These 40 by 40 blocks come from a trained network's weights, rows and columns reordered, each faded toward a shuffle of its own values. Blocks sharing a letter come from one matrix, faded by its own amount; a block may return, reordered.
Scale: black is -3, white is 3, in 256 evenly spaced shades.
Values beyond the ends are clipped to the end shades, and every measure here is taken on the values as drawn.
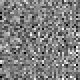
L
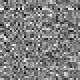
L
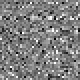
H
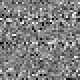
H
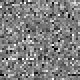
H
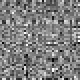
L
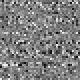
H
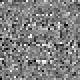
H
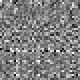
L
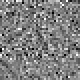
H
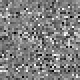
H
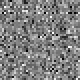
H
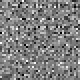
H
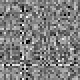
L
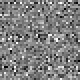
H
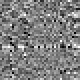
L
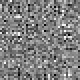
L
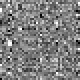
L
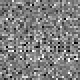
H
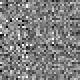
L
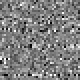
H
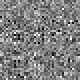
L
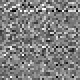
L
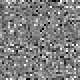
H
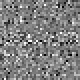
H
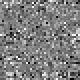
H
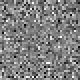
H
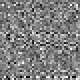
L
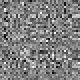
L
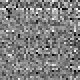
L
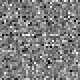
H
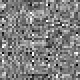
L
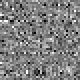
H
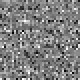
H
